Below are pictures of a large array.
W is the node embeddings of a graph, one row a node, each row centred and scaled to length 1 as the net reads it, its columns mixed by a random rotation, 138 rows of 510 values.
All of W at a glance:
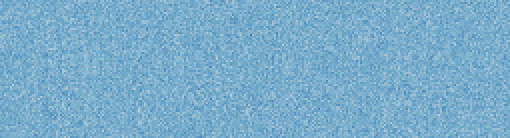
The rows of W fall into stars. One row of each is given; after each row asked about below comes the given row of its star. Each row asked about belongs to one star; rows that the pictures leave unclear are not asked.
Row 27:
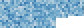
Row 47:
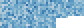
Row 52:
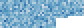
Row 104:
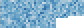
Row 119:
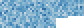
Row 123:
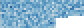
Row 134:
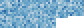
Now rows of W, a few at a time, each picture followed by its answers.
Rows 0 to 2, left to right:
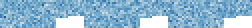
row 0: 119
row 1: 104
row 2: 134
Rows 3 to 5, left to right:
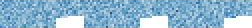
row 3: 119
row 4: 104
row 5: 123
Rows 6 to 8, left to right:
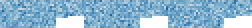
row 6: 134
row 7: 27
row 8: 123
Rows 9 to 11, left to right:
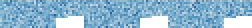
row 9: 119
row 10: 104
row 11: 123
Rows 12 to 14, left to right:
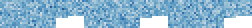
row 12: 134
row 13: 52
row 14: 104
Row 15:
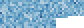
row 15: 104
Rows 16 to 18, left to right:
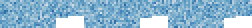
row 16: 134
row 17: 27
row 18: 27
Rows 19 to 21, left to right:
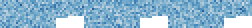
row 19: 27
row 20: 47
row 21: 52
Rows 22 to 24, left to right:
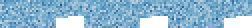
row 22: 119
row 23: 119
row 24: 119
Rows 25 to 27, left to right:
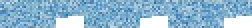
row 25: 134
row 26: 104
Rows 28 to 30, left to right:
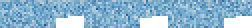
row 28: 27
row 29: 119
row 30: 47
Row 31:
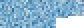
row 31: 123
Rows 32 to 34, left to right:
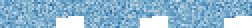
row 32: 119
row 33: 134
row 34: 27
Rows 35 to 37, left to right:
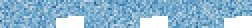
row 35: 27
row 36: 27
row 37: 52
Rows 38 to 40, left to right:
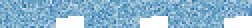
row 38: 134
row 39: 27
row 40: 27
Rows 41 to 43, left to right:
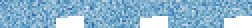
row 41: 123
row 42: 27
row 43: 47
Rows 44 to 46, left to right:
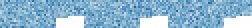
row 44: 47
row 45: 134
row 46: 123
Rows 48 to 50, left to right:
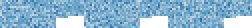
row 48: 27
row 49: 123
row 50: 119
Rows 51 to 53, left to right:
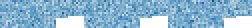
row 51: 52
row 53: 104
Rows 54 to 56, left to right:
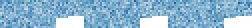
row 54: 123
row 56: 104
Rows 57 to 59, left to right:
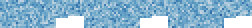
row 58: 27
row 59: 104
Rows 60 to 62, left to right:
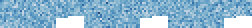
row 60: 52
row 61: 47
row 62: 104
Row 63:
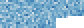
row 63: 27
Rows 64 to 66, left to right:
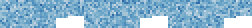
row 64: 27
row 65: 123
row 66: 123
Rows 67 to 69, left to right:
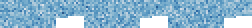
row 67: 52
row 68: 123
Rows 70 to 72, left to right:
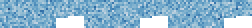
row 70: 47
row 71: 123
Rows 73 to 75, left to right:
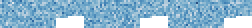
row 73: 52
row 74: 27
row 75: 123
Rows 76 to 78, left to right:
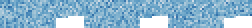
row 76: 104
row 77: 134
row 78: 119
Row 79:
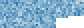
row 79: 47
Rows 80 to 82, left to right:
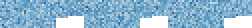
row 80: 52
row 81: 134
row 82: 47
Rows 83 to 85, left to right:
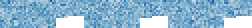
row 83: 104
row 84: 119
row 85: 123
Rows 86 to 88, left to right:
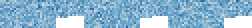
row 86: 134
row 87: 27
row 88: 47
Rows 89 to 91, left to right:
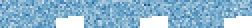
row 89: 27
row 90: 119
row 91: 47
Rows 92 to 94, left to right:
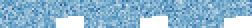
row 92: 119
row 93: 52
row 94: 52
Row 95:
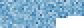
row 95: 52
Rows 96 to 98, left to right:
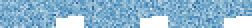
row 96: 52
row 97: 47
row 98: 123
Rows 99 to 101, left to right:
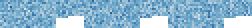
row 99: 123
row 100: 104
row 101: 27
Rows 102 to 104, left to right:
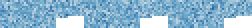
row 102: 134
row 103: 104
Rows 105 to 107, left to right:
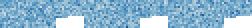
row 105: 104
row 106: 27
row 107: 123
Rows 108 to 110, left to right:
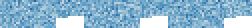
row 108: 123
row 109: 123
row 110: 104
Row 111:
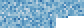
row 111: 123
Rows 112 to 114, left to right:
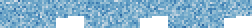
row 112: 134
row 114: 104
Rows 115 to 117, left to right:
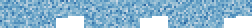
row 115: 104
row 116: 119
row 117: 134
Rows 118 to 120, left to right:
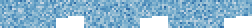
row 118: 104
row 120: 47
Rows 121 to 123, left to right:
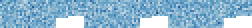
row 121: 123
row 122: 52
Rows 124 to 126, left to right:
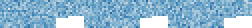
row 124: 123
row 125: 104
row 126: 119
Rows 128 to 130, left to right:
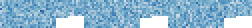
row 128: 47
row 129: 104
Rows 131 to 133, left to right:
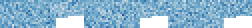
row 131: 104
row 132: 47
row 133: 134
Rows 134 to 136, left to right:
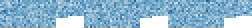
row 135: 104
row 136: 134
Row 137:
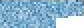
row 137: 123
